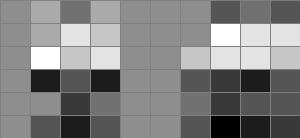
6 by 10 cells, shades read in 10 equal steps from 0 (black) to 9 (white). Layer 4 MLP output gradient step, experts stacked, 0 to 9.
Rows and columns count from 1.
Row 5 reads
5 5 2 4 5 5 4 2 3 3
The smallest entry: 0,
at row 6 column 8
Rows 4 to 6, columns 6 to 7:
5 3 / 5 4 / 5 3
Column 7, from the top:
5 5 7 3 4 3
